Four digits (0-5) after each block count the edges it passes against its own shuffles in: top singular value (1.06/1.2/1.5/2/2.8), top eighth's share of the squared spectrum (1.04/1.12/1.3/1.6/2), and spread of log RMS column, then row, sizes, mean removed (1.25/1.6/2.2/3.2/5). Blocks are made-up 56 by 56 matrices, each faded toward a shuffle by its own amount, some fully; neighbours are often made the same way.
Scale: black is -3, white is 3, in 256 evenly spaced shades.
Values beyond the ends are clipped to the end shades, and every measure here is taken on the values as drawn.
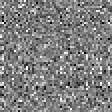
4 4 2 2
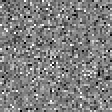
2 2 0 0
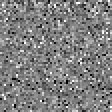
0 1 0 1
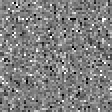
1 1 0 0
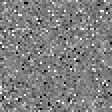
0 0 0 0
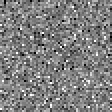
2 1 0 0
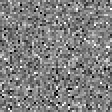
3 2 1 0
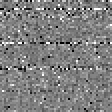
2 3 0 3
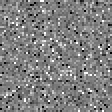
0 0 0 0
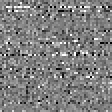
2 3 0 3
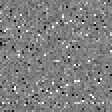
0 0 0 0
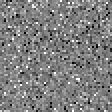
0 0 0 0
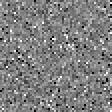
1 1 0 0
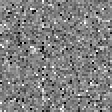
1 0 1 0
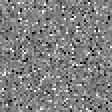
1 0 0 0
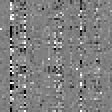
4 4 3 1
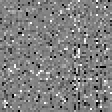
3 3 2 0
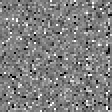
2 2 1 0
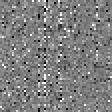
3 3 2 0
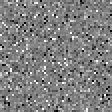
1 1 0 1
